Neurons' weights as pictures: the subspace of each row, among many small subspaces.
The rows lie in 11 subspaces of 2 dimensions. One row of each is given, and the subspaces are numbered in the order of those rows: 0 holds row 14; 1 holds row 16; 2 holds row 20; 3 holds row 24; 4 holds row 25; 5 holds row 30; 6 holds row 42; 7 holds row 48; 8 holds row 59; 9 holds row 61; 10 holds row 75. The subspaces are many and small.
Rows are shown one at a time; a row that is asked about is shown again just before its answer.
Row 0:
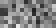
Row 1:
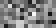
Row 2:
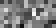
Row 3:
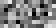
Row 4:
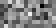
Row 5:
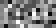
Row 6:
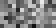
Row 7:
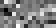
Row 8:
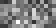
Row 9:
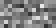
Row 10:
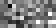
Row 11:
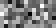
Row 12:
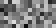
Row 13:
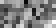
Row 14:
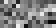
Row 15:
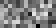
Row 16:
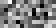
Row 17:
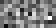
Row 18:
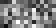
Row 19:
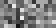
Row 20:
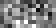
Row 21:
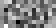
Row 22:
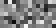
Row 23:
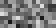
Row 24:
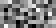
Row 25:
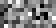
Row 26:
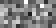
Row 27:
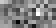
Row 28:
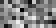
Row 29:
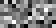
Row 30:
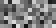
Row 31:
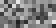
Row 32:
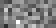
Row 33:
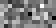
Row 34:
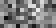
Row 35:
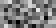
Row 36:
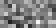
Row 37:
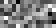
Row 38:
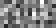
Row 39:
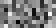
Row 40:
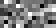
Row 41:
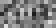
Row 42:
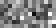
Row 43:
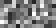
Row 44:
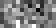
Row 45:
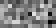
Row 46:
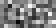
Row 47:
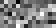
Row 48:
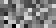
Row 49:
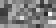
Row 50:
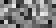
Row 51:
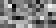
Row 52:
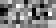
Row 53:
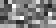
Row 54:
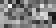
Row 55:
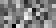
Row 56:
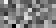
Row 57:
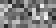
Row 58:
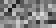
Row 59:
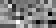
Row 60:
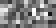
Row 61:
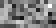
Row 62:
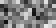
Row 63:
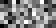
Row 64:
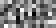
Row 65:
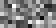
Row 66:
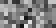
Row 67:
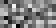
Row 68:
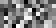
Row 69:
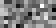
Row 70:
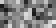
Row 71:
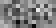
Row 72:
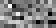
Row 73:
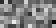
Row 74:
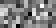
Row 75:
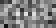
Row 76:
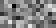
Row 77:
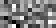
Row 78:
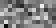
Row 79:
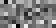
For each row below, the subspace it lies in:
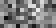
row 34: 3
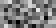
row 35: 3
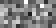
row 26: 6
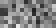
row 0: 8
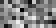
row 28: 10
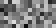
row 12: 5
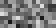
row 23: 9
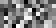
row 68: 7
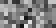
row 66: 5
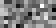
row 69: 4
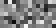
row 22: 5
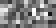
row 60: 8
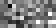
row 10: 8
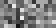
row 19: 1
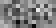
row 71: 2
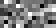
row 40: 0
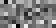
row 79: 7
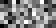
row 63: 2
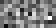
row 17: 10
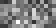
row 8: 2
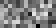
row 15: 6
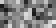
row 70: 5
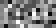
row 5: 1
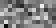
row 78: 0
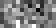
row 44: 2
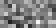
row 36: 8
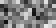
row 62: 5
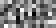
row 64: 10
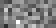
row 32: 3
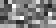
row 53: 9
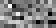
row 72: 8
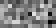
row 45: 6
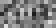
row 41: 10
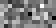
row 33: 4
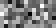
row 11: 4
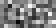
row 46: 1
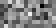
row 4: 4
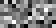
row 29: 5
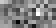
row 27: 2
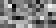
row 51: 9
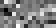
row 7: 0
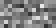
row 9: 0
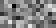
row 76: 9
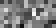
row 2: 7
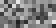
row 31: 0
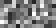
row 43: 1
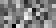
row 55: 7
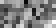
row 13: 7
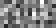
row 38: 10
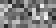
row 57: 4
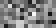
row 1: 1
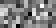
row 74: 6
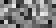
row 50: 10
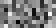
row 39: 3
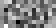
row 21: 3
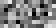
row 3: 1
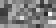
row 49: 9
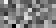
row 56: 7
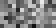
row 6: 3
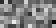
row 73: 7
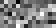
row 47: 0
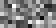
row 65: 9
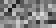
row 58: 0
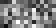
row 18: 2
